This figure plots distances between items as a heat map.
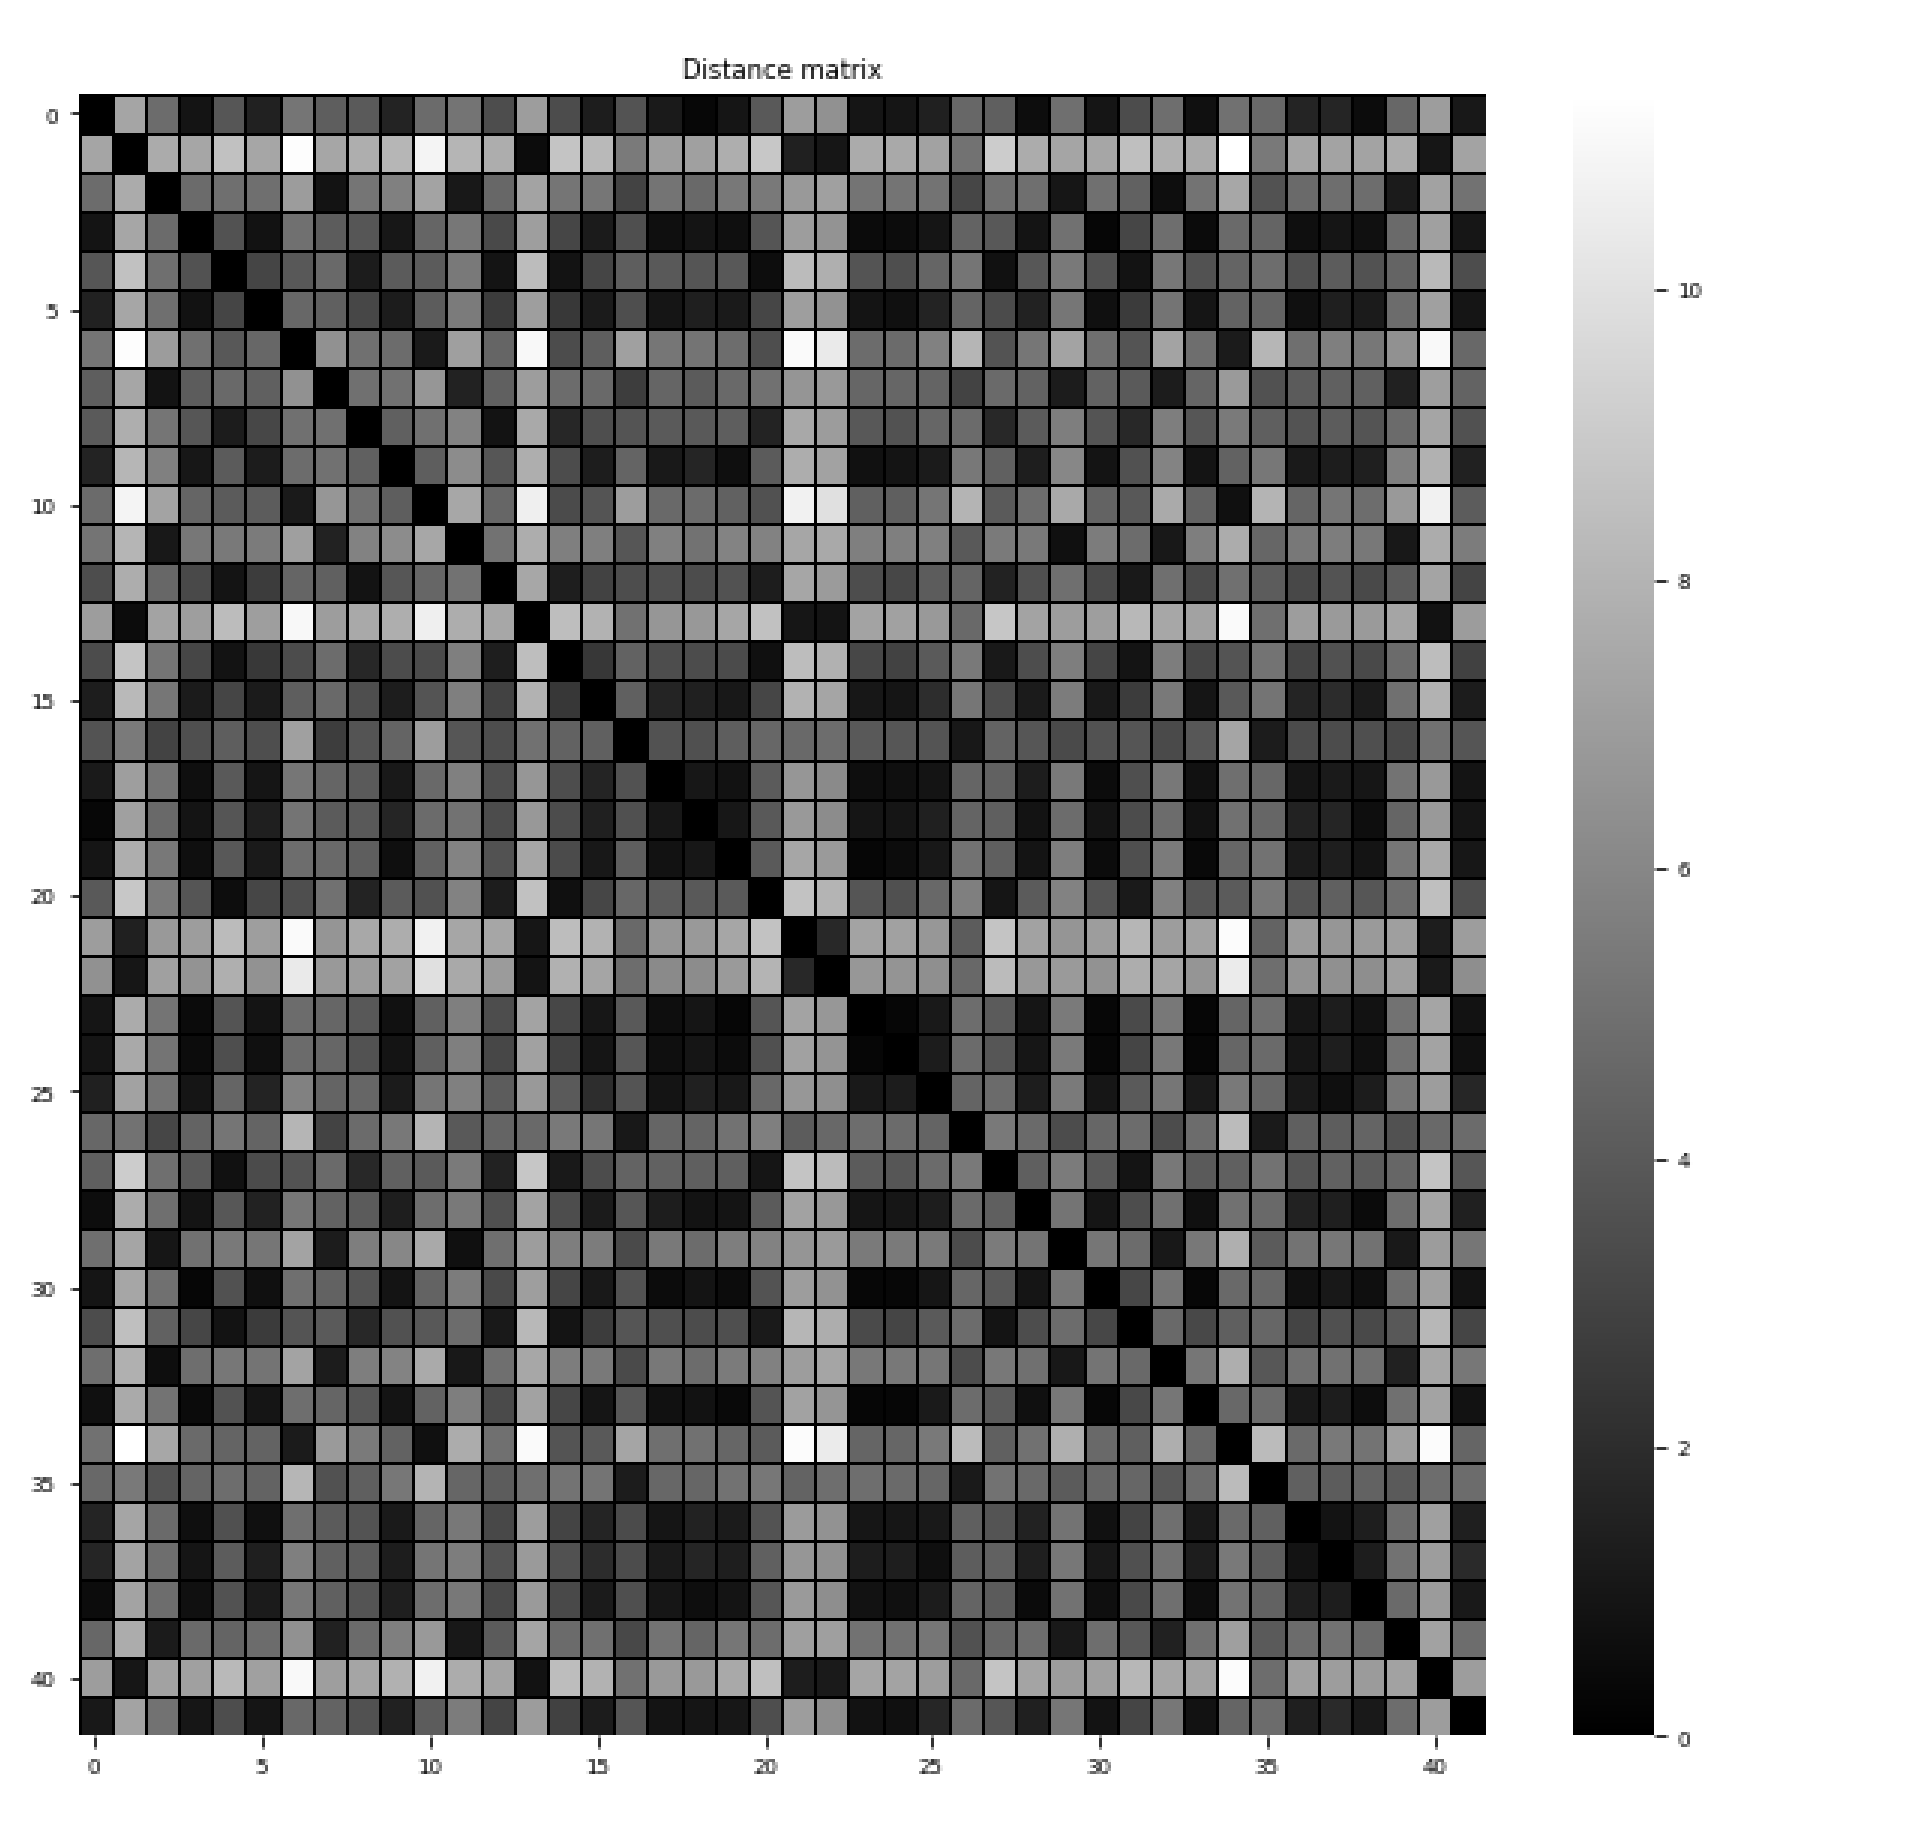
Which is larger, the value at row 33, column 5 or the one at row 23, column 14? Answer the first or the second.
the second
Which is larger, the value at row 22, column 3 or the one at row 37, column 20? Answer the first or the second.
the first
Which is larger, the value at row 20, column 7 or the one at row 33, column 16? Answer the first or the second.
the first
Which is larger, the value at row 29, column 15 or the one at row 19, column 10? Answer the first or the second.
the first
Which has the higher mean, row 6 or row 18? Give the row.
6
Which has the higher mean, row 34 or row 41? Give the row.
34
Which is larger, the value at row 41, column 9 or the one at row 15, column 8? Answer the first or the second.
the second
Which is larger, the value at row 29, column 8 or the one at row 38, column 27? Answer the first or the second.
the first
